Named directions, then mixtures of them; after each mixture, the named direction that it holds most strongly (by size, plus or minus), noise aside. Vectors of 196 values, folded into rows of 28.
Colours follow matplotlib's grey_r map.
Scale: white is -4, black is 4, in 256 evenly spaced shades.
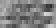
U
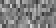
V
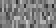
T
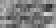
U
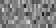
V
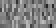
T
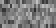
V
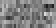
U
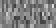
T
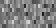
V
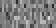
T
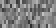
V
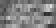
U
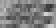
U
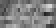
U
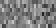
V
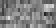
U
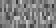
T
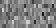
T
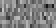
T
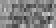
U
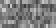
V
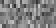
V
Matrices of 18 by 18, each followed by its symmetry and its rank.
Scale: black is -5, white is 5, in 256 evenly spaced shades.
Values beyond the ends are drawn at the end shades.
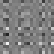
neither, rank two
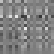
neither, rank two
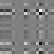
neither, rank one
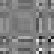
antisymmetric, rank two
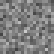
neither, full rank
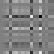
neither, rank one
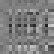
neither, rank two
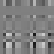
neither, rank one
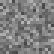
neither, full rank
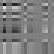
neither, rank one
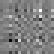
antisymmetric, rank two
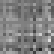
antisymmetric, rank two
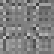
antisymmetric, rank two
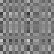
neither, rank one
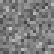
neither, full rank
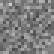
neither, full rank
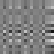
neither, rank one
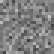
neither, full rank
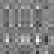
neither, rank two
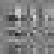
antisymmetric, rank two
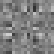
antisymmetric, rank two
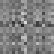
antisymmetric, rank two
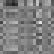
neither, rank two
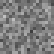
neither, full rank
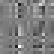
neither, rank two
